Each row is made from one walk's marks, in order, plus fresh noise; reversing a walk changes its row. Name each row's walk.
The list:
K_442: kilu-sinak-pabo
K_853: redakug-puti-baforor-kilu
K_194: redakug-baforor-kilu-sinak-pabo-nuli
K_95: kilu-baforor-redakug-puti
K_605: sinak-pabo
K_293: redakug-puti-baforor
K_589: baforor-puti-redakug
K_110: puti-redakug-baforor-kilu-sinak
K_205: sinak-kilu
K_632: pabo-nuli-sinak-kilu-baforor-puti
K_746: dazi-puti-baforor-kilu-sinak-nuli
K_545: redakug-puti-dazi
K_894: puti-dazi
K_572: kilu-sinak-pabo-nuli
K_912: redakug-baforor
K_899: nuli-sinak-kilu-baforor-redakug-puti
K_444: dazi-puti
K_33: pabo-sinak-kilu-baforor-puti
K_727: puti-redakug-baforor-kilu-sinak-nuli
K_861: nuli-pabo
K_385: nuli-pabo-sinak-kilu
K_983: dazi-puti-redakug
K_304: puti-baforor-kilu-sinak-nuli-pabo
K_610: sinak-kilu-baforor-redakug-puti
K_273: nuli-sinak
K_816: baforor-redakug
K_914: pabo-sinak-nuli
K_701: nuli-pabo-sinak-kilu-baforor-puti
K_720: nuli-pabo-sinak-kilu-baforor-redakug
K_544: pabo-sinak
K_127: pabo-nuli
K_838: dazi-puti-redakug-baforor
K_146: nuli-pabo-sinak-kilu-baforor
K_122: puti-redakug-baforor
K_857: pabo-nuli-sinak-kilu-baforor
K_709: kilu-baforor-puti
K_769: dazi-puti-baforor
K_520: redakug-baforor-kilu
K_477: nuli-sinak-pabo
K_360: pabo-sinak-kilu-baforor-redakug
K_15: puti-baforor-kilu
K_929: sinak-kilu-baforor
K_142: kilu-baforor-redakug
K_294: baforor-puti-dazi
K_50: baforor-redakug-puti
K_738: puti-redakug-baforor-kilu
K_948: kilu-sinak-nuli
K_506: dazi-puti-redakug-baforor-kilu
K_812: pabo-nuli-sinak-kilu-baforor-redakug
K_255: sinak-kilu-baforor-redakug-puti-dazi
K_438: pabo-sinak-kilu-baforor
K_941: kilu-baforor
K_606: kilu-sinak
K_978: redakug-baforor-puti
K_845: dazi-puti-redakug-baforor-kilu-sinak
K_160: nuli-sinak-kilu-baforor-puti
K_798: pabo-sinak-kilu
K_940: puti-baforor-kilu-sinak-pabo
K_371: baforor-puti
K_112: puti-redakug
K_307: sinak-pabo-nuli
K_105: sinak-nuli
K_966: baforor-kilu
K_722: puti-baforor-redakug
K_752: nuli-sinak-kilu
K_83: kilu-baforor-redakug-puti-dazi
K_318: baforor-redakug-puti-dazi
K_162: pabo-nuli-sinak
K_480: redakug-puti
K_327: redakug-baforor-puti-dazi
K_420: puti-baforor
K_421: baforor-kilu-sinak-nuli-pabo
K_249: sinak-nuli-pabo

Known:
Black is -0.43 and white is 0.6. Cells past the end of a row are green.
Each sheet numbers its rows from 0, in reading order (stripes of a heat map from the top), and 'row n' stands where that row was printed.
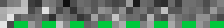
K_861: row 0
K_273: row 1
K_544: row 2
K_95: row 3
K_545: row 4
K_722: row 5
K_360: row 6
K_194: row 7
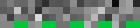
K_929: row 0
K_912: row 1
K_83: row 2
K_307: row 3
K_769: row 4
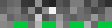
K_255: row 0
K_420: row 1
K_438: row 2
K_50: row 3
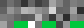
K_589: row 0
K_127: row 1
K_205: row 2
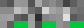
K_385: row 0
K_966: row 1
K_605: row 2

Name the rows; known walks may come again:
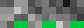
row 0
K_385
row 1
K_738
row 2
K_544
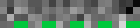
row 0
K_142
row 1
K_110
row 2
K_812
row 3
K_438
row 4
K_112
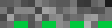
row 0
K_95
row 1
K_709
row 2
K_255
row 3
K_318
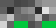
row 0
K_816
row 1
K_941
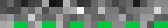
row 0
K_122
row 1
K_545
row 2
K_371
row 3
K_160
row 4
K_327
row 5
K_146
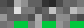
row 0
K_752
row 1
K_722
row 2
K_304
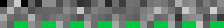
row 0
K_444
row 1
K_798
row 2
K_589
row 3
K_838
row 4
K_360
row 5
K_701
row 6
K_966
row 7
K_421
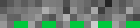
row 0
K_33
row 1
K_720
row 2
K_520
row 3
K_480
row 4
K_194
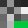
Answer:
K_420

